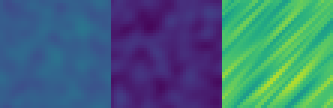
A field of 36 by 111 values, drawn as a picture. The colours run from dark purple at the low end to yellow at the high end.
It is made of 1 by 3 panels. Panel 1,1: low, blotchy, faint in contrast. Panel 1,2: very low, blotchy, faint in contrast. Panel 1,3: high, slanting up to the right.
